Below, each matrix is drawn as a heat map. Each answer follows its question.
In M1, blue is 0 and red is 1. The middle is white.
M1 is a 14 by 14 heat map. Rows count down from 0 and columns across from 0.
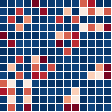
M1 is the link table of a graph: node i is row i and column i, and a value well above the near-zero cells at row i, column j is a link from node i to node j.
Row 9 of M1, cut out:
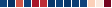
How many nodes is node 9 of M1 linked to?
6
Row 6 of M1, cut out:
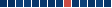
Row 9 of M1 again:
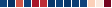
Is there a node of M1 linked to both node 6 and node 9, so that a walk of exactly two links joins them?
no
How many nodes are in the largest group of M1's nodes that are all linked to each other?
3
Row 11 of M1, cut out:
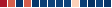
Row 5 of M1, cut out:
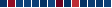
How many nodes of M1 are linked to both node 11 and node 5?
2
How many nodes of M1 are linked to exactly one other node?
1
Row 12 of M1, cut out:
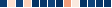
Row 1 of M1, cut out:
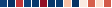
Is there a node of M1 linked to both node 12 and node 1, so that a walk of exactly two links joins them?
yes
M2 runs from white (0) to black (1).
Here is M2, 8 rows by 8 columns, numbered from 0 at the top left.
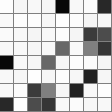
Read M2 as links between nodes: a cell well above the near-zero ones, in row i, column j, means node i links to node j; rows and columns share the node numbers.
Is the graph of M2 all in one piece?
no
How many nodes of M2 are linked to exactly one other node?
1
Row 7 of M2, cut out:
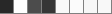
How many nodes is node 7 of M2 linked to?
3
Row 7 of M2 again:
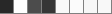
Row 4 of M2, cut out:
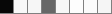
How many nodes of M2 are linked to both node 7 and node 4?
2
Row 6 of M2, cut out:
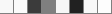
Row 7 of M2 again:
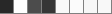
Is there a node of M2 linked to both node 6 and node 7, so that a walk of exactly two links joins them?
yes
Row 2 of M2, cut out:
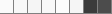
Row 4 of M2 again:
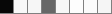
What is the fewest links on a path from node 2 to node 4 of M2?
3
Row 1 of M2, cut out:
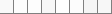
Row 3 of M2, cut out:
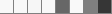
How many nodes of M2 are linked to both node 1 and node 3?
0
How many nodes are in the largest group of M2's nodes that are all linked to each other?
2
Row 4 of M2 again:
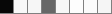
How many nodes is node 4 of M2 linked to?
2
